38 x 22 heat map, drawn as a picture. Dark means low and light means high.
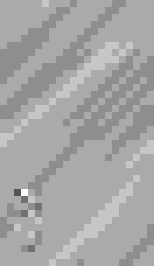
Odd patch: rougher, in the bottom left. Roughest part: bottom left. Calmest part: bottom middle. Mirror symmetry: none.
